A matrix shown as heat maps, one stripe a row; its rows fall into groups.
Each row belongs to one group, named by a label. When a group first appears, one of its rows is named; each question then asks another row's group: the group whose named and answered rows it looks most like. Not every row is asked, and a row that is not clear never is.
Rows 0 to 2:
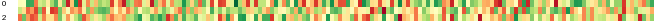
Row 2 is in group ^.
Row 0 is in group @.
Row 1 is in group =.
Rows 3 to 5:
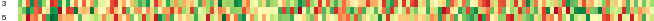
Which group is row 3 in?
=
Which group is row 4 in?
@
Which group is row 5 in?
^
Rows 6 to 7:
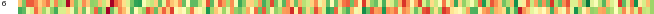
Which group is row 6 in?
^
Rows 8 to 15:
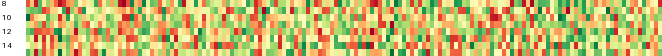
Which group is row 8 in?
=
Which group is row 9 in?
@
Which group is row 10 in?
=
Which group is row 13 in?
^
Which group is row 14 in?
^
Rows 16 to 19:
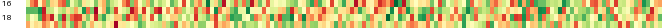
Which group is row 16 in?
=
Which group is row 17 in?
@
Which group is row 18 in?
^
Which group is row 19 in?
^
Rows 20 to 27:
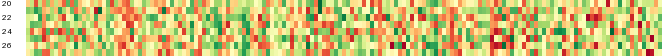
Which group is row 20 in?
=
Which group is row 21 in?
@
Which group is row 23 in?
@
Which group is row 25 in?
@
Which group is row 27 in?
@
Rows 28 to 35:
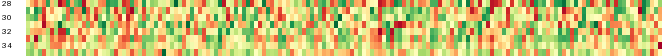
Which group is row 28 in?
=
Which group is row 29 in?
@
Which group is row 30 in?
@
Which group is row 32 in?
=
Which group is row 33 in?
=
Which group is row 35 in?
@
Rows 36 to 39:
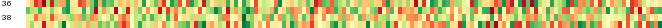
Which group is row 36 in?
=
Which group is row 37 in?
@
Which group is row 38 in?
^
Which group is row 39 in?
^
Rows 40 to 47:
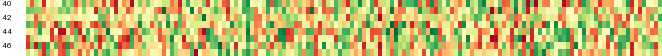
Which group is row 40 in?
@
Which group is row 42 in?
^
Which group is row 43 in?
^
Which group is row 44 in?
=
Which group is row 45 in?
=
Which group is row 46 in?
=
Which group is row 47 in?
=
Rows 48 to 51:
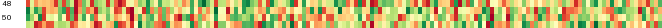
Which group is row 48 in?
^
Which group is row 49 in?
@
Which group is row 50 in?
@
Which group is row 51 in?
^
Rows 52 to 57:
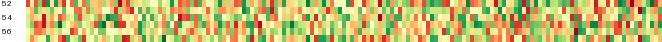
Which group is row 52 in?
=
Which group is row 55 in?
^
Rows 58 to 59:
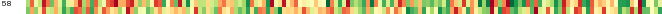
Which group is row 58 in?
@
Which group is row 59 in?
@
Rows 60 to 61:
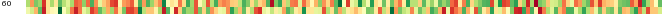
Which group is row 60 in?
@
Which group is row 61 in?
^
